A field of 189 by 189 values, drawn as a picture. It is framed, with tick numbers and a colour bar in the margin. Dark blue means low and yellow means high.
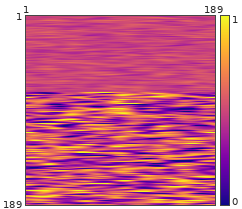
On average the colour sits 50% of the way up the scale. No overall slope runs across the table. The top part is calmer, up to a seam about 40% of the way down. Streaks run across, left to right. The halves do not mirror each other.
